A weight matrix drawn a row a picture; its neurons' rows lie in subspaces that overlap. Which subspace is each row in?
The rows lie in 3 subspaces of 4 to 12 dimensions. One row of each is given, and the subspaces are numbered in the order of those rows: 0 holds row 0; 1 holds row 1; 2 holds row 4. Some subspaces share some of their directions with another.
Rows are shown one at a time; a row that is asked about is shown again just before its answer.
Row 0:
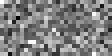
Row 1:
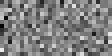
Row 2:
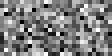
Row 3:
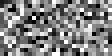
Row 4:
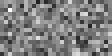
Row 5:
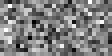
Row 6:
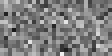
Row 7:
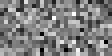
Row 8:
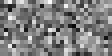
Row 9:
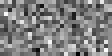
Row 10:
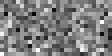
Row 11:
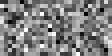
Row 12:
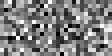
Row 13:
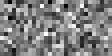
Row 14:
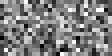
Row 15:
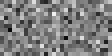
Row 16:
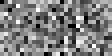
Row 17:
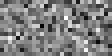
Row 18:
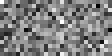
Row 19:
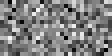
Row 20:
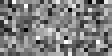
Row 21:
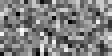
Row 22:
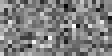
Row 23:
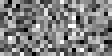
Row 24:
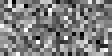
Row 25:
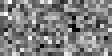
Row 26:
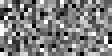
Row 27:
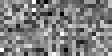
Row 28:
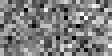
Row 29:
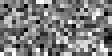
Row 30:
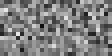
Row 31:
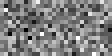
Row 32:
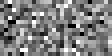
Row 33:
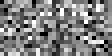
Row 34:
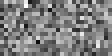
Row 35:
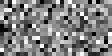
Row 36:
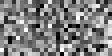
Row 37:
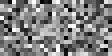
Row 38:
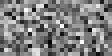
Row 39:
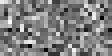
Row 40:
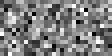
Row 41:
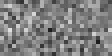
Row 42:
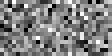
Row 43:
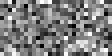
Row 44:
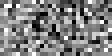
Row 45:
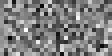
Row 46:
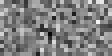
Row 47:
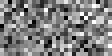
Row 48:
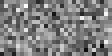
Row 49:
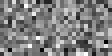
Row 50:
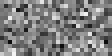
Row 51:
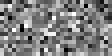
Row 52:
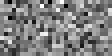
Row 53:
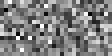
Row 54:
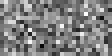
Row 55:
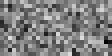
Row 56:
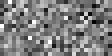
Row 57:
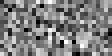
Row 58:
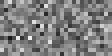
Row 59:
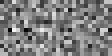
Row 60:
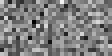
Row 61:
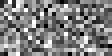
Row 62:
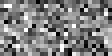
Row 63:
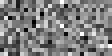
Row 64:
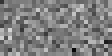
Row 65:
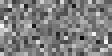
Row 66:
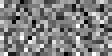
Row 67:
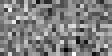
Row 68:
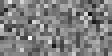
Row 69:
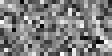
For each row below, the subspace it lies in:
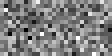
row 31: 0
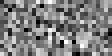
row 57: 2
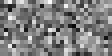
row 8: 2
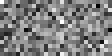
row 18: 0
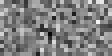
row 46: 2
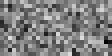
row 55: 0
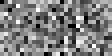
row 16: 0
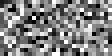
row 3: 0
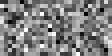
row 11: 0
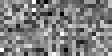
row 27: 0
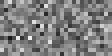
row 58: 1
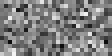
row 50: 2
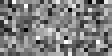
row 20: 2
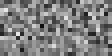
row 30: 1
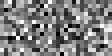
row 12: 1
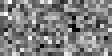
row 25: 0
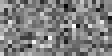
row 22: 0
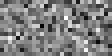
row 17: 1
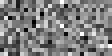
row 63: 1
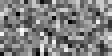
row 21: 2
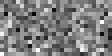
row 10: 0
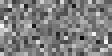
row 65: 1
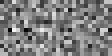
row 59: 2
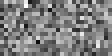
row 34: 2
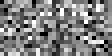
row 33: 0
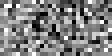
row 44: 0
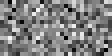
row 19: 0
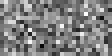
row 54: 0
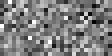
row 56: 1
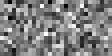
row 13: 2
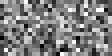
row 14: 0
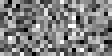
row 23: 0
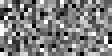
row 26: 1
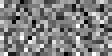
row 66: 0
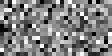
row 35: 1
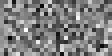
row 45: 1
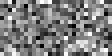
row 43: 2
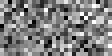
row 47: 1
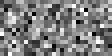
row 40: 0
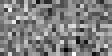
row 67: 0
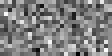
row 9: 0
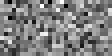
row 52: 2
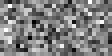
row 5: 0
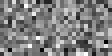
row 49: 0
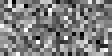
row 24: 1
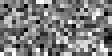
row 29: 2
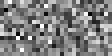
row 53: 1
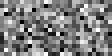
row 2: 0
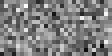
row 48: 2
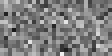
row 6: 0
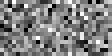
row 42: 1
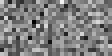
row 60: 1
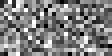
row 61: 1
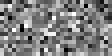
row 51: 2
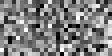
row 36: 1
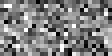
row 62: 2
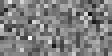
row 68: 1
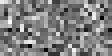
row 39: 0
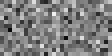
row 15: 2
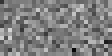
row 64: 0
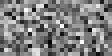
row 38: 0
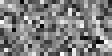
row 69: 0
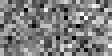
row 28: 1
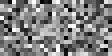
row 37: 2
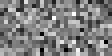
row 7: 2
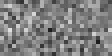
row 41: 0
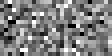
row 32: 0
